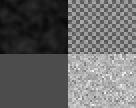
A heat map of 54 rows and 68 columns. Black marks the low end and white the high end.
It is made of 2 by 2 panels. Panel 1,1: very low, blotchy, faint in contrast. Panel 1,2: middling, checkered, strong in contrast. Panel 2,1: low, flat. Panel 2,2: high, fine-grained.
